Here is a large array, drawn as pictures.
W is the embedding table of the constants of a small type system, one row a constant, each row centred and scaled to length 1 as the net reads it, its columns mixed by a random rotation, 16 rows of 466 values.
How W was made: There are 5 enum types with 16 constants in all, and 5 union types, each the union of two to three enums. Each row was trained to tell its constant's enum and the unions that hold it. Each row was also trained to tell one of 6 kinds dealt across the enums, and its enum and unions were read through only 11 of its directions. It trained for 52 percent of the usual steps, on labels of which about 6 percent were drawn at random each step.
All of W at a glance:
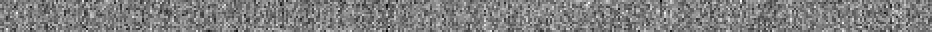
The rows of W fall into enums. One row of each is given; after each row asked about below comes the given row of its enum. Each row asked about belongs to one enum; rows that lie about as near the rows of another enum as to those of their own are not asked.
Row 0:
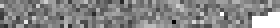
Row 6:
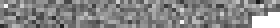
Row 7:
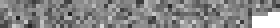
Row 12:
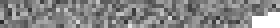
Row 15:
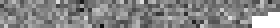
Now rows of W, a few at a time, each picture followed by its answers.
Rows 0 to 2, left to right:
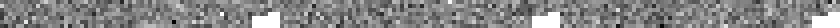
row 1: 0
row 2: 12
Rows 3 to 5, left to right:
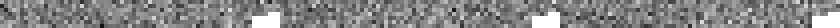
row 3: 15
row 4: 12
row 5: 6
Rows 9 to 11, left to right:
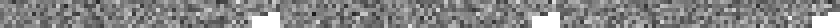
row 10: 12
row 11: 15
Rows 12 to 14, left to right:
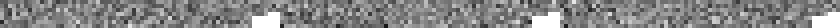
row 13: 6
